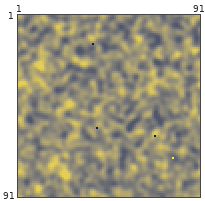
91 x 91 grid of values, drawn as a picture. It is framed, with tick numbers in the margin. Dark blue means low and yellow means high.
Odd rows or columns: none. Grain: blotchy. Slope: none. Lone odd cells: 4, 1 higher and 3 lower than their neighbours. Stripes: none. Histogram: bell-shaped.
